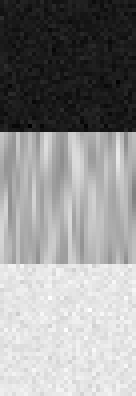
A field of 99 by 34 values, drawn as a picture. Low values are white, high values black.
It is made of 3 by 1 panels. Panel 1,1: very high, fine-grained, faint in contrast. Panel 2,1: low, streaked downward. Panel 3,1: very low, fine-grained, faint in contrast.
